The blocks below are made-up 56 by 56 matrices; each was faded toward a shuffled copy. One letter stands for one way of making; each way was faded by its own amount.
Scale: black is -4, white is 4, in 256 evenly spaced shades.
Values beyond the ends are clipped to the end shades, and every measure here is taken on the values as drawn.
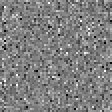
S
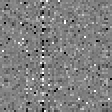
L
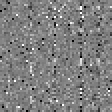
L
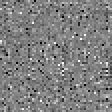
L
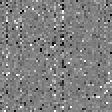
L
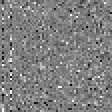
S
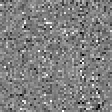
S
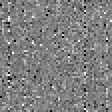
S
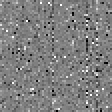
L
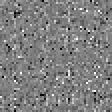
L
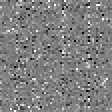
L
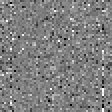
S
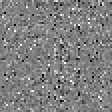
L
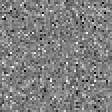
S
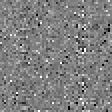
L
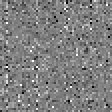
L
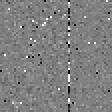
L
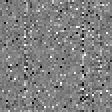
L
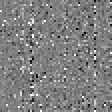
S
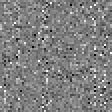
S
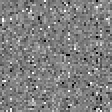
S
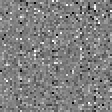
S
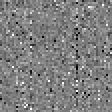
S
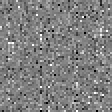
S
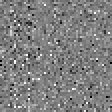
L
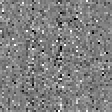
S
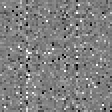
L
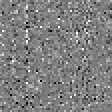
L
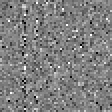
S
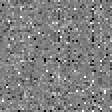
L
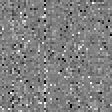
L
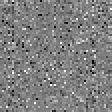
L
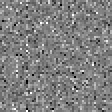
S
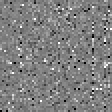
L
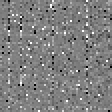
L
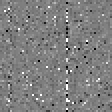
L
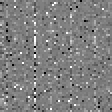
L
